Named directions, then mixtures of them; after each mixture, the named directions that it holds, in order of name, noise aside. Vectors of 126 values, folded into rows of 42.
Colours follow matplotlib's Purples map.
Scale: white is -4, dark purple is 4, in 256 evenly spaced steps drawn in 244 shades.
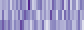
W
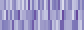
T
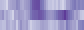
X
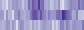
T, X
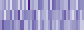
T, W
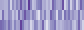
W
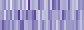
T, W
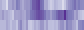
X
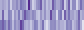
W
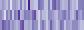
T, W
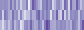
W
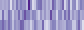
W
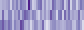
W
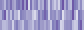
T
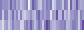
W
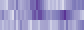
X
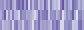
T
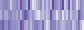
W, X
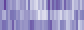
T, X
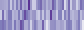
W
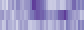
X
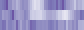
X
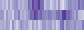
T, X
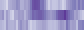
X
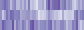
T, X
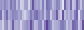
T, W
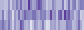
W, X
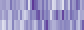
W, X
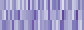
T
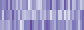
W, X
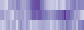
X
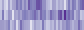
W, X
